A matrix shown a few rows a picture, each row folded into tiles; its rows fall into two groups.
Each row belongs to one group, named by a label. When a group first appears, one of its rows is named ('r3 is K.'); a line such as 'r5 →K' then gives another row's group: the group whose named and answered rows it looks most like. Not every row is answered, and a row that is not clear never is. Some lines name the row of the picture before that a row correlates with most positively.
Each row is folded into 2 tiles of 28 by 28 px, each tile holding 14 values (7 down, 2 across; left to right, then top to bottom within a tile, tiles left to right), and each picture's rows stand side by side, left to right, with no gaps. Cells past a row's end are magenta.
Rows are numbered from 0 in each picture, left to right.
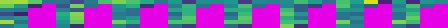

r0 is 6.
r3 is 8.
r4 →8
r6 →6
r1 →8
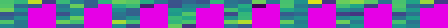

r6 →6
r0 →6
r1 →8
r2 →6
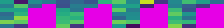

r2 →6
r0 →8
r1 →8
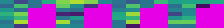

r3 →8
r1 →6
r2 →8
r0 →8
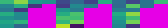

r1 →8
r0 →6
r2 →8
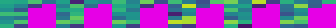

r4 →6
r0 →6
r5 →8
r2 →6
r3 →8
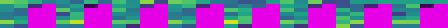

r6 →8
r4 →8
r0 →6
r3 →6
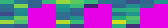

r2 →8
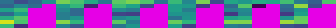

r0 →8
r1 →6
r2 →6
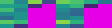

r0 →6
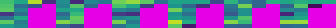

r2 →6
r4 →8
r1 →8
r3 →6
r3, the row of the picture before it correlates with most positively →0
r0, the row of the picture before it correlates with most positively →0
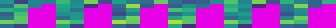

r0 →8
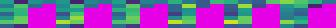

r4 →8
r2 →8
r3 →8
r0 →8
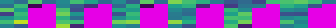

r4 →8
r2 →8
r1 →6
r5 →6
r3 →6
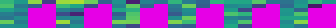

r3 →8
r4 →6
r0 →6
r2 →8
